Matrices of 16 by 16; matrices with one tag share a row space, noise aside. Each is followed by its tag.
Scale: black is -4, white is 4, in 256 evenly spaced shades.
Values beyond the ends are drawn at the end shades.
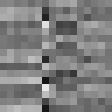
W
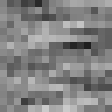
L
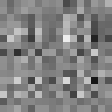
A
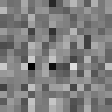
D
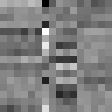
W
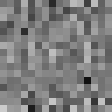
D
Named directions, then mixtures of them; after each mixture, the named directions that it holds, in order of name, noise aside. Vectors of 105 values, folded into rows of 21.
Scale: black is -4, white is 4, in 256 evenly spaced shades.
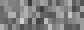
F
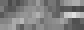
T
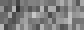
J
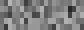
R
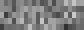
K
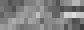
T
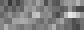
R, T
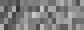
J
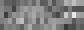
K, T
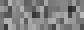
R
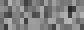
R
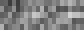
J, T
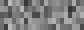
R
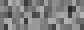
R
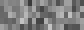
F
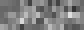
F, T
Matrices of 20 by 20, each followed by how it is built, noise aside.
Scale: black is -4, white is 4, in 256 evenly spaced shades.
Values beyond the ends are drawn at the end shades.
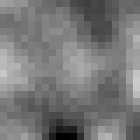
smooth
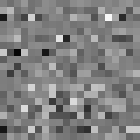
uneven rows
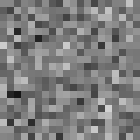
noise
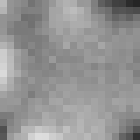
smooth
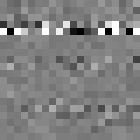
uneven rows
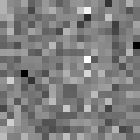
noise
